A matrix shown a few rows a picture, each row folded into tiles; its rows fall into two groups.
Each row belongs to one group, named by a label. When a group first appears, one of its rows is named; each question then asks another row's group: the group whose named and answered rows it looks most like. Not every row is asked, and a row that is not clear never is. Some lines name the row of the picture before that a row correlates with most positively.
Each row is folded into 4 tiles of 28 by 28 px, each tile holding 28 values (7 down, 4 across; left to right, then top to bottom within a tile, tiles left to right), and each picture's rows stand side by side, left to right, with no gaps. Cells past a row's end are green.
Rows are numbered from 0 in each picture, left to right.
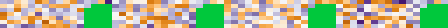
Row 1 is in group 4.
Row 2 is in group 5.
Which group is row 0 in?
4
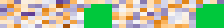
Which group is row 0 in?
4
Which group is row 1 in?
4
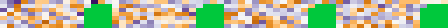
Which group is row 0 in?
4
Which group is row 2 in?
4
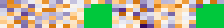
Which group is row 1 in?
4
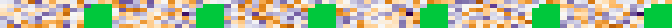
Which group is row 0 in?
5
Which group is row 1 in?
5
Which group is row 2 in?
4
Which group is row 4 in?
5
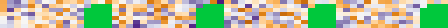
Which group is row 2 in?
5
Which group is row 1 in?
4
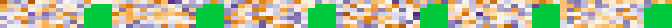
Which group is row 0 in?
5
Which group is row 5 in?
5
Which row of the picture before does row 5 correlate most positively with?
0
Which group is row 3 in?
4
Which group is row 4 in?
5
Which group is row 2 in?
4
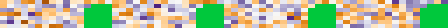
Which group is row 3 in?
4
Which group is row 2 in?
5
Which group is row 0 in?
5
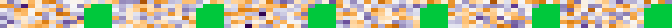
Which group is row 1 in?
5
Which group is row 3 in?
5
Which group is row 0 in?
5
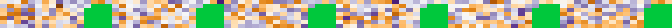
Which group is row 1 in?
4
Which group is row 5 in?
5
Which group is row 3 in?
4
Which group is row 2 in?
4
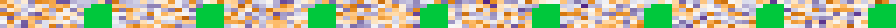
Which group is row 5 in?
5
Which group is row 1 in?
5
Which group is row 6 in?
5
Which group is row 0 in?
4
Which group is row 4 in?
5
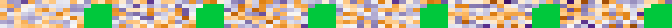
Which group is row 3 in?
4
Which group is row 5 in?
4
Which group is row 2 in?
4
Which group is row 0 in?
5
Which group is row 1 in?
5
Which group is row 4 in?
4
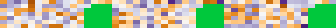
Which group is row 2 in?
4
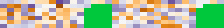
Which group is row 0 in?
4
